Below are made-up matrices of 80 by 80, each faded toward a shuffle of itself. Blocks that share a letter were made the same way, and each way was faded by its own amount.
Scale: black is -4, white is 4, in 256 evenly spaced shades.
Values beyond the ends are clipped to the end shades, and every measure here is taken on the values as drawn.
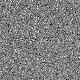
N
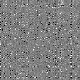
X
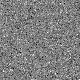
N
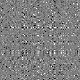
X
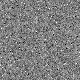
N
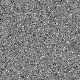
N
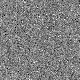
N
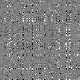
X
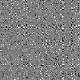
X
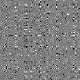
X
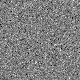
N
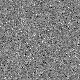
N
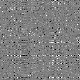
X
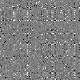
X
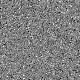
N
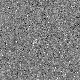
N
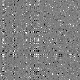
X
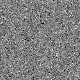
N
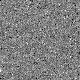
N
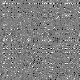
X
